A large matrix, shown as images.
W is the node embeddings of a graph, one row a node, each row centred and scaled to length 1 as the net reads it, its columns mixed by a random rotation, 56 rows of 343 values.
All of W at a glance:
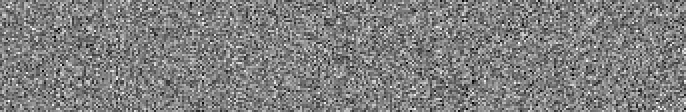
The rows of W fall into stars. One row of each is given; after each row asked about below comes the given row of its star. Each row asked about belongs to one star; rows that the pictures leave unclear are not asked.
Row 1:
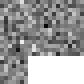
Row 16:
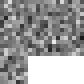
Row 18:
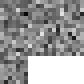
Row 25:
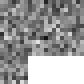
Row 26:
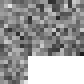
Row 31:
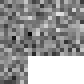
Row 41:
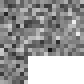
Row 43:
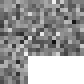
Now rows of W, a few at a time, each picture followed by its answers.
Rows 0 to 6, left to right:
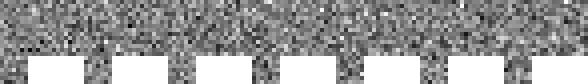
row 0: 18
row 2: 43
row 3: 1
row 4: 26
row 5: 25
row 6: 16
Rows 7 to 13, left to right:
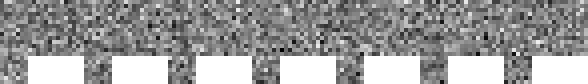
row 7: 16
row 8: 18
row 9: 1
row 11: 1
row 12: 1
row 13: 25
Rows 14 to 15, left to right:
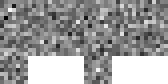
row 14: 16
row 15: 31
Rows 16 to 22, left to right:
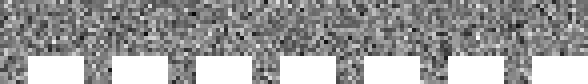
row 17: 43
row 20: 18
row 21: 25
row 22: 1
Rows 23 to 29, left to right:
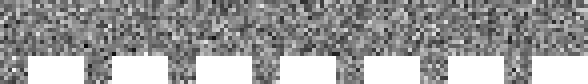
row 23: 31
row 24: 26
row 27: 18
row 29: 31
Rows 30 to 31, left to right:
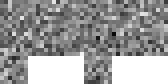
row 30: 16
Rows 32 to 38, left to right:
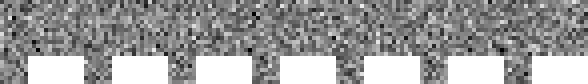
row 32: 18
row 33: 26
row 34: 25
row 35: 16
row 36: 26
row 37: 26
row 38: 1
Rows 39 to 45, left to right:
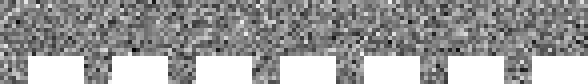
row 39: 31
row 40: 41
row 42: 16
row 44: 18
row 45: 16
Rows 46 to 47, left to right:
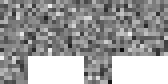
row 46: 31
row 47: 18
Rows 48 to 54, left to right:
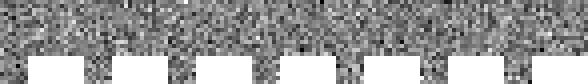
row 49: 25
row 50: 31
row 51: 26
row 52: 41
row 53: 25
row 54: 18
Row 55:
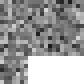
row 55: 26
